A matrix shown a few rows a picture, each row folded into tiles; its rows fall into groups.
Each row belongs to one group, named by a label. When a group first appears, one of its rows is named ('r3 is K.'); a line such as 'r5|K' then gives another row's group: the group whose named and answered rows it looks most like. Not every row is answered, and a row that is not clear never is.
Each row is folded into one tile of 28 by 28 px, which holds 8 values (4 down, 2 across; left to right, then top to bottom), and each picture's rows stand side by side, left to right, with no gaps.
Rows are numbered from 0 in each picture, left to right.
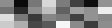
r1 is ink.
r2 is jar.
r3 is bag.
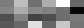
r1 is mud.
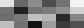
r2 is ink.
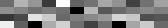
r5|mud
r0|mud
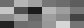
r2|jar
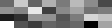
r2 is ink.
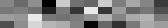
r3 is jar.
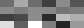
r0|mud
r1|jar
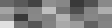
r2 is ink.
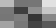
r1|ink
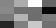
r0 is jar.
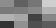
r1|ink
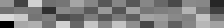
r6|bag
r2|mud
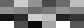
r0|mud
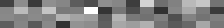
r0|bag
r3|jar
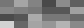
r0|mud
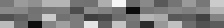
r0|mud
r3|mud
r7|ink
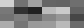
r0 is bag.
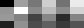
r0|bag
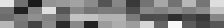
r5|mud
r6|mud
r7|ink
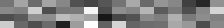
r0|mud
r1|jar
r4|mud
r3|jar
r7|bag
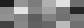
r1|ink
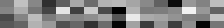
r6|bag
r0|ink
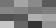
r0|mud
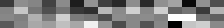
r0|bag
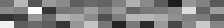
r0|mud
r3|jar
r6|bag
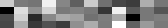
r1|ink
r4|jar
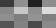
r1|bag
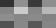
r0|bag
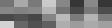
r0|mud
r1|ink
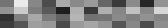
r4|bag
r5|bag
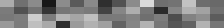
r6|ink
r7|jar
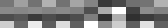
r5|mud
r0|mud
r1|mud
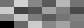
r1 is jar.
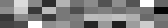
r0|ink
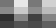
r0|ink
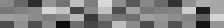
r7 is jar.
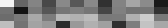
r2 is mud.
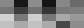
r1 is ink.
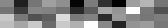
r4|bag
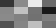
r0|bag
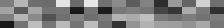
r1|jar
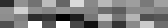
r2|mud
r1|mud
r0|bag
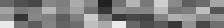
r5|ink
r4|mud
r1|bag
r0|jar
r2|ink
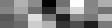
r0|ink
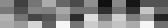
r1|mud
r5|jar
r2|jar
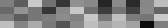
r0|jar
